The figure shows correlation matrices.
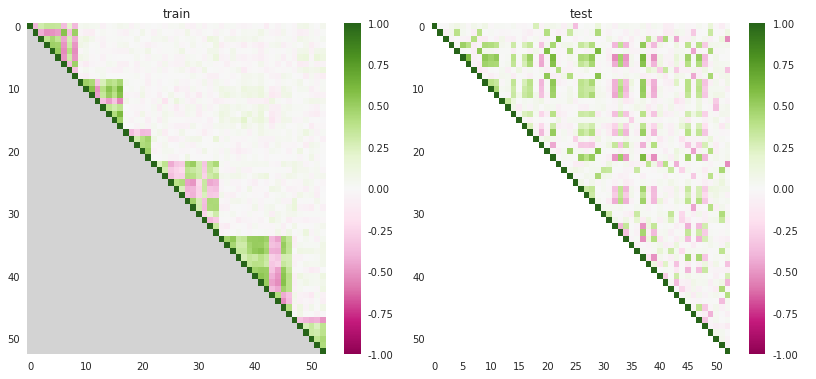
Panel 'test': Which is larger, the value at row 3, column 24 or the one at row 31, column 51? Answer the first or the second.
the second
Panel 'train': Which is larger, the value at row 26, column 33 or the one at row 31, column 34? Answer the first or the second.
the second
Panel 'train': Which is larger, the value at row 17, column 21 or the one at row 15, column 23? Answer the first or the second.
the second
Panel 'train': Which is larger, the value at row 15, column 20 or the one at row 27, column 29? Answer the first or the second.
the first
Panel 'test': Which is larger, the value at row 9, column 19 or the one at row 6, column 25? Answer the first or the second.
the second
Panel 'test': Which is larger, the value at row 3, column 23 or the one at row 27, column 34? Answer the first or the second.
the first
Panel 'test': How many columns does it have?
53
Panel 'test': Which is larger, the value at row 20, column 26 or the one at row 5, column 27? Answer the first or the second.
the second
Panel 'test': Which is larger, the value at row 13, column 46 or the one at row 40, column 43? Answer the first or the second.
the second
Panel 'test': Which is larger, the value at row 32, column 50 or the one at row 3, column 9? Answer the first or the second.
the second
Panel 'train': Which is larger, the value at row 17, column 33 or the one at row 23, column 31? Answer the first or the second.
the first
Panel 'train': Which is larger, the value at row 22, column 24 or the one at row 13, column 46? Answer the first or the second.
the first
